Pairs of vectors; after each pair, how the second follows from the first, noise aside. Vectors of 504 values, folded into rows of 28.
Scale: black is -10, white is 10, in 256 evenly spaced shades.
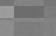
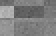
scaled up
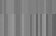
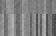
scaled up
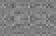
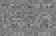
sign-scrambled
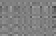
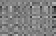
scaled up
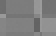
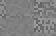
sign-scrambled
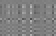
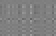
shrunk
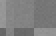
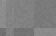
shrunk
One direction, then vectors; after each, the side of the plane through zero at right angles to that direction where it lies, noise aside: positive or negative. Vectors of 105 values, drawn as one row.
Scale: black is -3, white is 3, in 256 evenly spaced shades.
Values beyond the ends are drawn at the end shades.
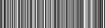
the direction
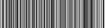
negative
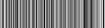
negative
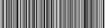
negative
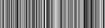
negative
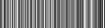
positive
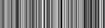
negative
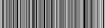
negative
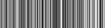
positive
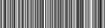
positive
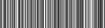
positive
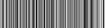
negative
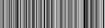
negative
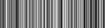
negative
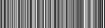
positive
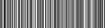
positive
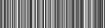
positive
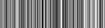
positive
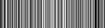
positive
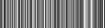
positive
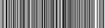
negative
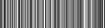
positive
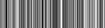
positive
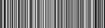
positive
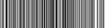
negative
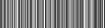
positive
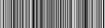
negative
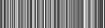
positive
